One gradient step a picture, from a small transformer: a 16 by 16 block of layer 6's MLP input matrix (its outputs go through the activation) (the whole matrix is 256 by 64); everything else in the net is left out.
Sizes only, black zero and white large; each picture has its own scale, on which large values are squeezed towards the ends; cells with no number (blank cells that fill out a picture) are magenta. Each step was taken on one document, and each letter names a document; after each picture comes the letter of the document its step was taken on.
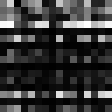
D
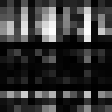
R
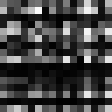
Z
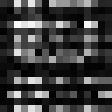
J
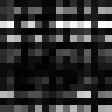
D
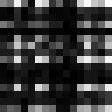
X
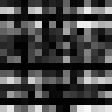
Z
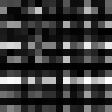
Z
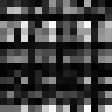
R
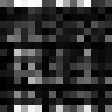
J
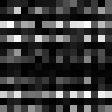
D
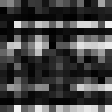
X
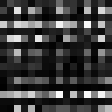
D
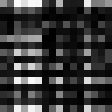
J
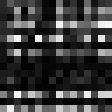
D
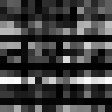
Z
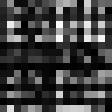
D
